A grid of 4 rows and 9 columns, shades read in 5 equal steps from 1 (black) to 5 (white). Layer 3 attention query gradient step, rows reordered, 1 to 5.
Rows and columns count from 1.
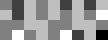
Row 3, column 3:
4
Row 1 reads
3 2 4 3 4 2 4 2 4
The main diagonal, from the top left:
3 2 4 4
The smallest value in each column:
3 2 3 3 3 2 2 2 1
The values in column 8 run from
2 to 4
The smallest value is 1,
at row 4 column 9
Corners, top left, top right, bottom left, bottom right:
3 4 3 1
